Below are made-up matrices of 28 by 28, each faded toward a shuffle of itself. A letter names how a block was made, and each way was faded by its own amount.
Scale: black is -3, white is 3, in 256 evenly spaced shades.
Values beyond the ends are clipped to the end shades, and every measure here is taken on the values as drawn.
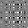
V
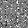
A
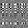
V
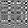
V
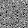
A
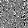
A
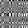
V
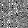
A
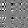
V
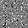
A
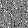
A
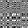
V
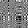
V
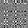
V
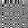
V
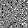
A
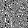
A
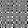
V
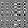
V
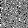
A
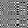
V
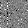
A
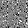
A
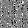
A
